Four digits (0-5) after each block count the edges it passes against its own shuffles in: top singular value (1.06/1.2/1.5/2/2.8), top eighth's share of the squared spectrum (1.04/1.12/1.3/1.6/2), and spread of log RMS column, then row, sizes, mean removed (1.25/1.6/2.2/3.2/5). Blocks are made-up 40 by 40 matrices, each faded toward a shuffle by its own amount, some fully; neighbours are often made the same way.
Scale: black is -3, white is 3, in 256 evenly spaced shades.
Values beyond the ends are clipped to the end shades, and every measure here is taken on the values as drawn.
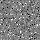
2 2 0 1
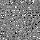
3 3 0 2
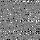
3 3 1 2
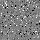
0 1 0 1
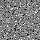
2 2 0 0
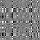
4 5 3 3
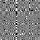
4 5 2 2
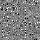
3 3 1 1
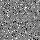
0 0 0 0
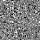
3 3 1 1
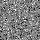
0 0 0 0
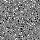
1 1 0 0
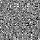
3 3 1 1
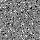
0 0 0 0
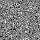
1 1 0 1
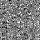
3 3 0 1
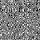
3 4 2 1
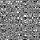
3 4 2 2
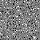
2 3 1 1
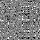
3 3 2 1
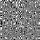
3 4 2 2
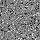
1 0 0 0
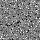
0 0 0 0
